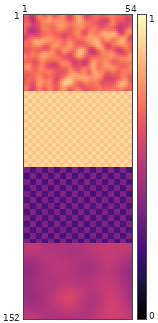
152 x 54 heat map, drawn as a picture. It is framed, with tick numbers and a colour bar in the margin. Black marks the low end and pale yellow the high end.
It is made of 4 by 1 panels. Panel 1,1: high, blotchy. Panel 2,1: very high, checkered, faint in contrast. Panel 3,1: low, checkered. Panel 4,1: middling, smooth, faint in contrast.
